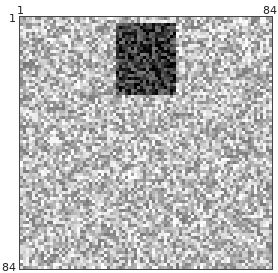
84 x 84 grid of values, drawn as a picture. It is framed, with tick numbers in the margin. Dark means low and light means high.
On average the colour sits 70% of the way up the scale. There are no regular stripes. In the top middle lies a patch that is lower than the rest. The ninth with the lowest average is the top middle.
